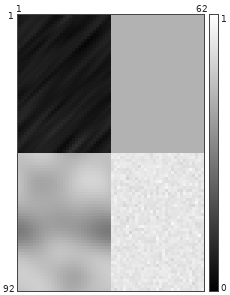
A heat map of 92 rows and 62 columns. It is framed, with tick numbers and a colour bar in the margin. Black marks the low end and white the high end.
The table splits into 2 rows of 2 panels. Panel 1,1: very low, slanting up to the right, faint in contrast. Panel 1,2: high, flat. Panel 2,1: high, smooth. Panel 2,2: very high, fine-grained, faint in contrast.
